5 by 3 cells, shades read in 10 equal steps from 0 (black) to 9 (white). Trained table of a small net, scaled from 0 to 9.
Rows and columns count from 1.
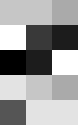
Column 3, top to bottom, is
6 1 9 6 8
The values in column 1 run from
0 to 9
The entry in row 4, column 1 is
8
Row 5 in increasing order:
3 8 8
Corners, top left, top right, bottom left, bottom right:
7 6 3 8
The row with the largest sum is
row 4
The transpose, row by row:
7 9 0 8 3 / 7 2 1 7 8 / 6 1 9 6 8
